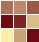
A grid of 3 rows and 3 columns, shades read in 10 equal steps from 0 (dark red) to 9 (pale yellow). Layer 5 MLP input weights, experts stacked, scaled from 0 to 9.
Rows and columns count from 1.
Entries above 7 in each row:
0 0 1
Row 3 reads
9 6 0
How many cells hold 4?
1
